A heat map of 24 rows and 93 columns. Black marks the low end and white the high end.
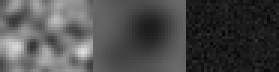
The table splits into one row of 3 panels. Panel 1,1: middling, blotchy, strong in contrast. Panel 1,2: low, smooth. Panel 1,3: very low, fine-grained, faint in contrast.
